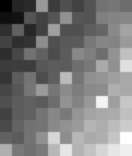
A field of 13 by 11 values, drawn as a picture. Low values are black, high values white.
No regular stripes run through it. On average the colour sits 50% of the way up the scale. The field climbs toward the bottom right. The top left is the ninth with the lowest average. The ninth with the highest average is the bottom right.
